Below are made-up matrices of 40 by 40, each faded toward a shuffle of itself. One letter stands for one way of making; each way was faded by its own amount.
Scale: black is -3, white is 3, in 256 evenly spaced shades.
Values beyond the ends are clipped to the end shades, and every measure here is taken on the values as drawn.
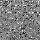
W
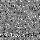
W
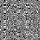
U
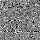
W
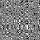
U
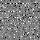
W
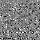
W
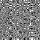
U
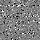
W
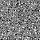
W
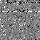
W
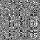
U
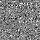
W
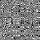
U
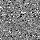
W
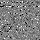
W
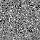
W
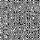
U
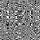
U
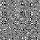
U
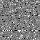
W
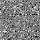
W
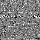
W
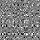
U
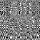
U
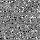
W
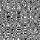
U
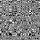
U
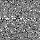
W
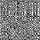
U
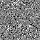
W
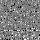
W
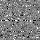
W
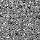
W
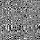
U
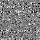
W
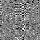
U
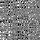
U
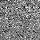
W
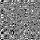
U
